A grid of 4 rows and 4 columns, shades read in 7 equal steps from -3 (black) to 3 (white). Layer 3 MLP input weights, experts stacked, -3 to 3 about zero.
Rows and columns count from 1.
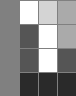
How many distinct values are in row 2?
4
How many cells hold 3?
3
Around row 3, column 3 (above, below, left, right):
3 -2 -1 -1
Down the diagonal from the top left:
0 -1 3 -2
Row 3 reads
0 -1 3 -1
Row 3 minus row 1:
0 -4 1 -2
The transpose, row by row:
0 0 0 0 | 3 -1 -1 -2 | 2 3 3 -2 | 1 1 -1 -2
